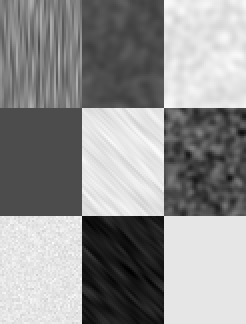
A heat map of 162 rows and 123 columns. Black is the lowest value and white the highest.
The table splits into 3 rows of 3 panels. Panel 1,1: middling, streaked downward. Panel 1,2: low, blotchy, faint in contrast. Panel 1,3: very high, blotchy, faint in contrast. Panel 2,1: low, flat. Panel 2,2: very high, slanting down to the right, faint in contrast. Panel 2,3: low, blotchy. Panel 3,1: very high, fine-grained, faint in contrast. Panel 3,2: very low, slanting down to the right, faint in contrast. Panel 3,3: very high, flat.
